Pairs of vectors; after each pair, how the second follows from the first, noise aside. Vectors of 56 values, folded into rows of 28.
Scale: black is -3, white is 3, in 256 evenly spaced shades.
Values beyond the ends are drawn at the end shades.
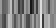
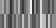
sign-scrambled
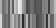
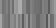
shrunk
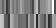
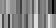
sign-scrambled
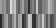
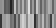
sign-scrambled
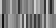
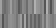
shrunk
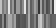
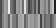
sign-scrambled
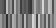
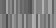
shrunk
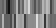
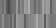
shrunk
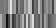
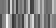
sign-scrambled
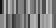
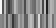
sign-scrambled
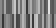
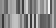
sign-scrambled
